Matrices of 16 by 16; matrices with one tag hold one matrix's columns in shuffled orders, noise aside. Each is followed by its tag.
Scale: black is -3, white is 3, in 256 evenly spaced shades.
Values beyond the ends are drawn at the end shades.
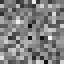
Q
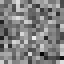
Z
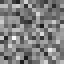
Q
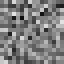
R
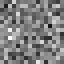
Q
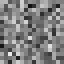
Z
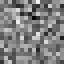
R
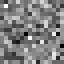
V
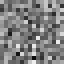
Z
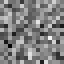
V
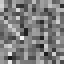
Z
